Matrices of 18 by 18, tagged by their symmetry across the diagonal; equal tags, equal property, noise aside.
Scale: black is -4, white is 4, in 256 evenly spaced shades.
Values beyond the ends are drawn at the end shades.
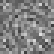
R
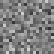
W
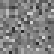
W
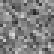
W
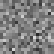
W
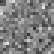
R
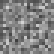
R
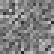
R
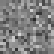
W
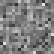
R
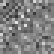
R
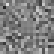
W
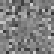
W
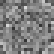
R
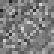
R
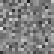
W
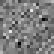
R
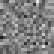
W
